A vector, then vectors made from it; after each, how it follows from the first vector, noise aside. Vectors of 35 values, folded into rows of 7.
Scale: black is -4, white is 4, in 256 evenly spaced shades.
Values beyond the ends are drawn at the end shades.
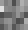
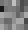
negated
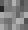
negated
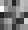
scaled up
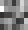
scaled up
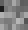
negated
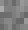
shrunk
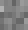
shrunk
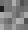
negated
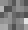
reversed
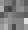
reversed
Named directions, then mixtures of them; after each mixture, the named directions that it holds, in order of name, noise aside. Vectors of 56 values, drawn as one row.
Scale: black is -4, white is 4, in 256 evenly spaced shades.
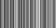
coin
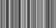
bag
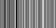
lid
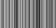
coin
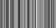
bag, coin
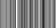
bag, coin, lid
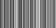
coin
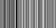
lid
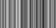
bag, lid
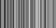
coin, lid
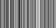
bag, coin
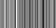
lid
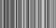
bag, coin, lid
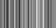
bag, coin, lid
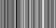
bag, lid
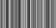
bag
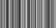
bag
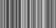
bag, lid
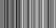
bag, lid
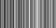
coin, lid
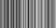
bag, coin, lid
